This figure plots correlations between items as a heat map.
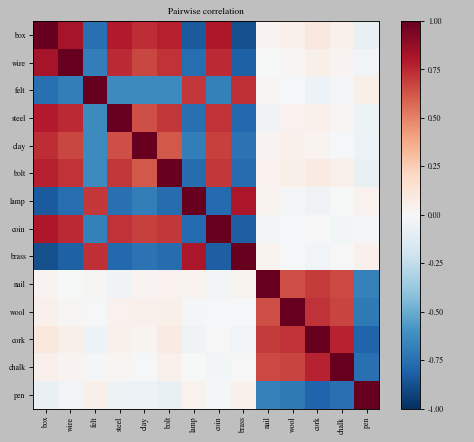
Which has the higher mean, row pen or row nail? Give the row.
nail
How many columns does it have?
14
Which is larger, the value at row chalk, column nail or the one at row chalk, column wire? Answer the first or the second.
the first
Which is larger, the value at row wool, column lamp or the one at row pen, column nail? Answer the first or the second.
the first
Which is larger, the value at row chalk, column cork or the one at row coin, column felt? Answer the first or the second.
the first
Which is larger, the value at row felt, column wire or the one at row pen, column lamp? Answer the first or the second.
the second
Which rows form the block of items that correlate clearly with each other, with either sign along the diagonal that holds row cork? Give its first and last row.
nail to pen
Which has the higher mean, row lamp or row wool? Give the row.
wool
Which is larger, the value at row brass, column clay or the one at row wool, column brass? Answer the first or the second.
the second
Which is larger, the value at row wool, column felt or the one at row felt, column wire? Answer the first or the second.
the first
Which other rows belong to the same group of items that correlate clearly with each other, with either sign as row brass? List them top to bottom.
box, wire, felt, steel, clay, bolt, lamp, coin
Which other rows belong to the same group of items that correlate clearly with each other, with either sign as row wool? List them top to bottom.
nail, cork, chalk, pen
